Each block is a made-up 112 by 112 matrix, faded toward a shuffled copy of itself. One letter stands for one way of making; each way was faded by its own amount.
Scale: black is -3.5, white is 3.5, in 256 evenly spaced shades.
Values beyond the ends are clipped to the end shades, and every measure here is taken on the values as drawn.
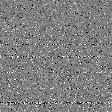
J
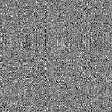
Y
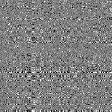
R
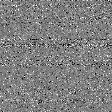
J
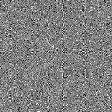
Y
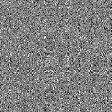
Y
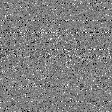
J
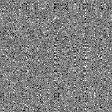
Y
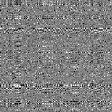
R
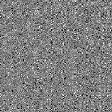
Y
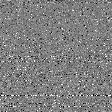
J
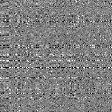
R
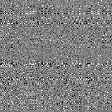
R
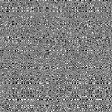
R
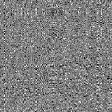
Y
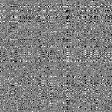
R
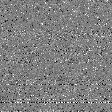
J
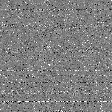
J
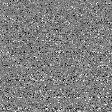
J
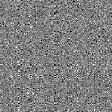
Y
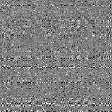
R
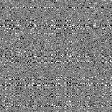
R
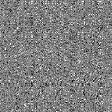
Y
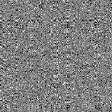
Y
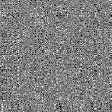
Y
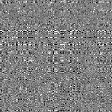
R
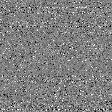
J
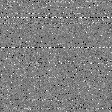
J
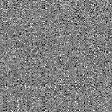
Y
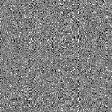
Y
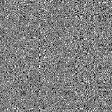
Y
